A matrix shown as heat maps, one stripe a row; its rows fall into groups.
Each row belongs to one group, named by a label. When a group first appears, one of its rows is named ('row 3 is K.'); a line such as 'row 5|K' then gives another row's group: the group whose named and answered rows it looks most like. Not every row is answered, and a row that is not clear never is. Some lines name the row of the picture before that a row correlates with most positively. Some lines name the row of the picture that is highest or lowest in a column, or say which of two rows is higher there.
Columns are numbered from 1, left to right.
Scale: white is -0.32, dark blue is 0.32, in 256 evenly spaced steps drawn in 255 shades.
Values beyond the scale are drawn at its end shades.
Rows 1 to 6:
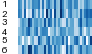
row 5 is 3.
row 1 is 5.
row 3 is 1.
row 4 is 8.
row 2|5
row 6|1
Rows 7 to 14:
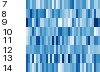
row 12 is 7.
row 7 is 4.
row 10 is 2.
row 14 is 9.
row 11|1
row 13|5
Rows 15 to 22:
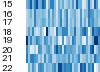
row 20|3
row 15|8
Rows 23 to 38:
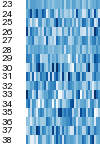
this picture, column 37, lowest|24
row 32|8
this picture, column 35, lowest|35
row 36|3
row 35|2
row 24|8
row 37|1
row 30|1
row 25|3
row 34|4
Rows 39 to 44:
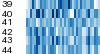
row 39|2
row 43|1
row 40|1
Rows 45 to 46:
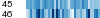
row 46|1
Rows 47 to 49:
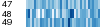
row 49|5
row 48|4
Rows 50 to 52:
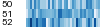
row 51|2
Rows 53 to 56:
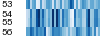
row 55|1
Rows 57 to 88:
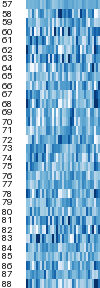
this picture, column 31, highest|80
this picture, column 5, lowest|60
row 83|1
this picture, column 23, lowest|83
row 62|9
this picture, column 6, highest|83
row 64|3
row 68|9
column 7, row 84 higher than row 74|No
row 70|4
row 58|2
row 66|3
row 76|4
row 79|3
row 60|5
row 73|8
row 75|9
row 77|3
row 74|8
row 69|4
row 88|9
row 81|5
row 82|3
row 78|9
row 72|2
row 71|3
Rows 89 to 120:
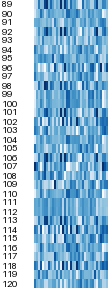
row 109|3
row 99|2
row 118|5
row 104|2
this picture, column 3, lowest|96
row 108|8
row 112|7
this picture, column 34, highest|96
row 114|5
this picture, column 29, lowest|108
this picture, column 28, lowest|107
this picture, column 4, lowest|107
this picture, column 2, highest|107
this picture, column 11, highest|109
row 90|2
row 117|3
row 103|9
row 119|7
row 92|1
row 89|1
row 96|3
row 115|3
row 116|2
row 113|1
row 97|4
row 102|5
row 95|8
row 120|4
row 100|2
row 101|1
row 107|9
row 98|1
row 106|1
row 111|7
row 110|2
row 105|4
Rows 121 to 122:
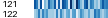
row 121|5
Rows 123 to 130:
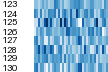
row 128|8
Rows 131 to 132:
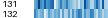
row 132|4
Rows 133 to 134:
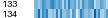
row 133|7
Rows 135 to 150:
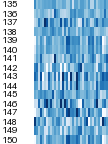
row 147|2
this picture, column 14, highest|146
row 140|2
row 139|2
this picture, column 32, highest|146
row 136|3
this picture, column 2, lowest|146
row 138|7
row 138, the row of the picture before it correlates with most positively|133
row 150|2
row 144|5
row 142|4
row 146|1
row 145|8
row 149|4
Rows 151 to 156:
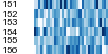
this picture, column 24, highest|152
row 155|3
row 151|1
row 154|9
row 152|4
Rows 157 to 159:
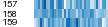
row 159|2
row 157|8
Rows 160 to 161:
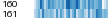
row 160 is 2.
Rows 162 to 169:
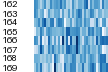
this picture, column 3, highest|164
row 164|8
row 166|5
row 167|2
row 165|2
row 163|4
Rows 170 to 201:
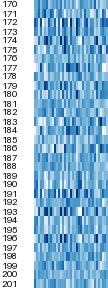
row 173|5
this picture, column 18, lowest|172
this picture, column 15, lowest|186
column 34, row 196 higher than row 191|No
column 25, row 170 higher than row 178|Yes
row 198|2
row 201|9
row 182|8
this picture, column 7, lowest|190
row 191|5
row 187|7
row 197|5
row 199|8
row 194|4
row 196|1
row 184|2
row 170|7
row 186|3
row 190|4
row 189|4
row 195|4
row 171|8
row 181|7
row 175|3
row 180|5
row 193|1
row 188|7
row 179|1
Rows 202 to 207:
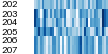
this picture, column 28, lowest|204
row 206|4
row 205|8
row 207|4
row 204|9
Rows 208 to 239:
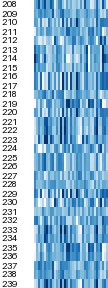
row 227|4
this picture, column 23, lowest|223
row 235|2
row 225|8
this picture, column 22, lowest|232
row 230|3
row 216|5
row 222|1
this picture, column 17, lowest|214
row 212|3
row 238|8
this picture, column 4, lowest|224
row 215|9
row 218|8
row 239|1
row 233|1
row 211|2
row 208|8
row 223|1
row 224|3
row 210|5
